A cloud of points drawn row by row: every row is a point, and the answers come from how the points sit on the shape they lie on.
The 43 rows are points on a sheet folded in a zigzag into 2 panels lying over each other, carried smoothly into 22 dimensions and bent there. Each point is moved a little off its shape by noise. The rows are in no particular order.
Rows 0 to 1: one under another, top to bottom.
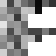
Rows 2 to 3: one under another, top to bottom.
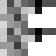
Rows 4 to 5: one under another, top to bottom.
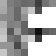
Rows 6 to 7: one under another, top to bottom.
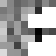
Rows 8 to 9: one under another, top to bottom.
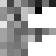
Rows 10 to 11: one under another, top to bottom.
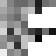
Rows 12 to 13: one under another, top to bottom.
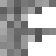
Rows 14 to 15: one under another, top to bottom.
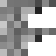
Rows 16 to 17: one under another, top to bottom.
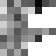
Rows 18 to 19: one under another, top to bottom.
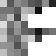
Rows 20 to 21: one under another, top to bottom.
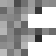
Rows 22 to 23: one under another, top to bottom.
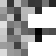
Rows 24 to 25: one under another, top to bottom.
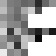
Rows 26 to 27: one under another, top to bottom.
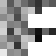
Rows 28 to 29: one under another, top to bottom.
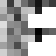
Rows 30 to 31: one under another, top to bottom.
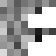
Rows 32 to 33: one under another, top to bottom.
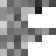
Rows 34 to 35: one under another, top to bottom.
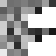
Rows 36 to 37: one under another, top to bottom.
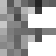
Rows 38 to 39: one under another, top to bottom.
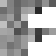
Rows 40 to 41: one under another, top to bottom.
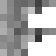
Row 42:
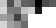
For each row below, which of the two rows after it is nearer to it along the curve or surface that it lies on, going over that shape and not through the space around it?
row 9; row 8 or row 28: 28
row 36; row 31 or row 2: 2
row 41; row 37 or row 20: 20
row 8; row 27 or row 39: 27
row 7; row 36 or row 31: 31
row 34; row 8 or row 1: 8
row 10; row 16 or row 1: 16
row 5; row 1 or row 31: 1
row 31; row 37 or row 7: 7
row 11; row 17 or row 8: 8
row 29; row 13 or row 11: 11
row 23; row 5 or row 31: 31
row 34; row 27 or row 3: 27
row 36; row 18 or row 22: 22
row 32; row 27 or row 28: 27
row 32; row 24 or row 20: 20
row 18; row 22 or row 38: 38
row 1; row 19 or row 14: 19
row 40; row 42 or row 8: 42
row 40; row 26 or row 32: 26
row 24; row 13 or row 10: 13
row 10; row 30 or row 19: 30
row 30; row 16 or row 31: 31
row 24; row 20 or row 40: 40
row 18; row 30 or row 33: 30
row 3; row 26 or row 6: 26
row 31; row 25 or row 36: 25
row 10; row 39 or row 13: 39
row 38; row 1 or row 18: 18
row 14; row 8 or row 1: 8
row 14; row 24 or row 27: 27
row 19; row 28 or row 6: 28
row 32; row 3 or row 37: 3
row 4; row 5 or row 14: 5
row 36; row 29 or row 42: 42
